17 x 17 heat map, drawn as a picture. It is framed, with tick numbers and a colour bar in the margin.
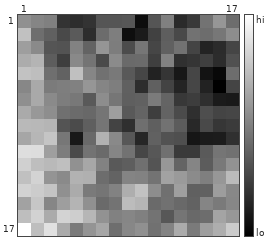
Mirror symmetry: none. Stripes: none. Ninth with the highest average: bottom left. Slope: up to the bottom left.
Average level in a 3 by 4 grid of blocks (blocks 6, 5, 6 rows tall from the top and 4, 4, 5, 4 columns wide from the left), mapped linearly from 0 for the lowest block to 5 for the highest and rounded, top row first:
3211 / 4210 / 5333
